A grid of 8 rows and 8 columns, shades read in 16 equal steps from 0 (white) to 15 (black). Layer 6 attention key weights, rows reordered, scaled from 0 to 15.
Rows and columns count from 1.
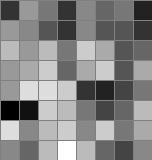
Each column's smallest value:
2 2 2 0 3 3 8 4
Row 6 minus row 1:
3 8 -5 -8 1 2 1 -9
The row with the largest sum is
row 1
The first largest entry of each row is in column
8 4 7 7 6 1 7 7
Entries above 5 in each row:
8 8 4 3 5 5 3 5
